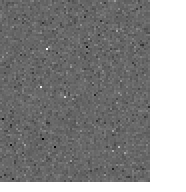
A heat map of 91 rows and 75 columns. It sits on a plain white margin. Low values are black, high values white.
Slope: none. Odd rows or columns: none. Histogram: heavy tails on both sides. Stripes: none. Grain: fine. Mirror symmetry: none. Average level on the scale: 40%.
